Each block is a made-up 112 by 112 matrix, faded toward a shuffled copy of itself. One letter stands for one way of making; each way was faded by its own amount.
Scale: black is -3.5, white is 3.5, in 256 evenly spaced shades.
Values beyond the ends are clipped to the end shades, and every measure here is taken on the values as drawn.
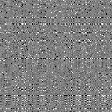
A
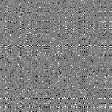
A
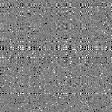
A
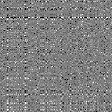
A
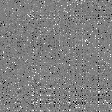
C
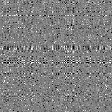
A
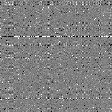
A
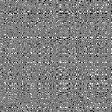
A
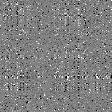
C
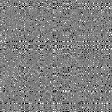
A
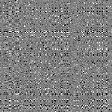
A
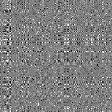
A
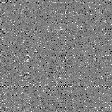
C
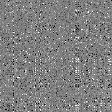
C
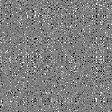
C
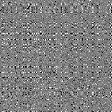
A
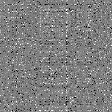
C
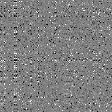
C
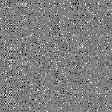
C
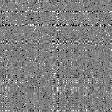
A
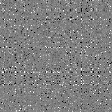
C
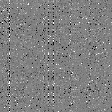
C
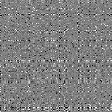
A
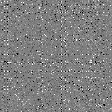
C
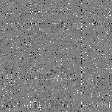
C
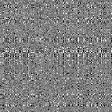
A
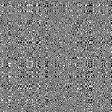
A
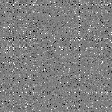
C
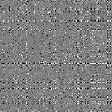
A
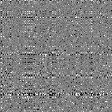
A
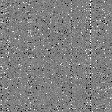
C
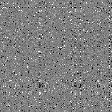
C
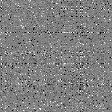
C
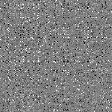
C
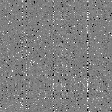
C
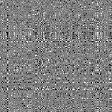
A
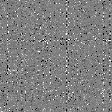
C
